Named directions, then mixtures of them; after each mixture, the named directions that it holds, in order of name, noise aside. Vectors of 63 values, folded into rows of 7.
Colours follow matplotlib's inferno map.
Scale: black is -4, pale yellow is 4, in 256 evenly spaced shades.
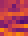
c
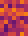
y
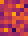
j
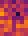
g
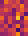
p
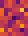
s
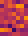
j, p, s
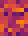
c, s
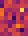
p, s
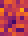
p, s, y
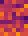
c, j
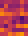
c, g, y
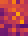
c, g, y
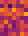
y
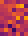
j, p
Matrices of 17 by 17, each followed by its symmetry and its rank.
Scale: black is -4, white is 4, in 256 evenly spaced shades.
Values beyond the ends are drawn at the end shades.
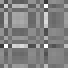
symmetric, rank one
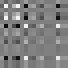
symmetric, rank one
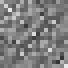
symmetric, full rank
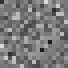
symmetric, full rank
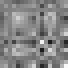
symmetric, rank two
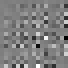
antisymmetric, rank two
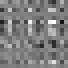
neither, rank two
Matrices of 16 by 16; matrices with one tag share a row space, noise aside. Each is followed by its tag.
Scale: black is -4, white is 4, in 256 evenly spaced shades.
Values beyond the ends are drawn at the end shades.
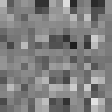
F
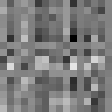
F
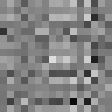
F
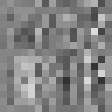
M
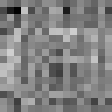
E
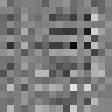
F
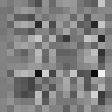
M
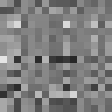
E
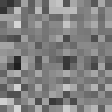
E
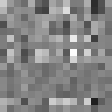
F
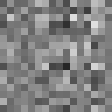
F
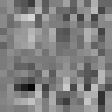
M
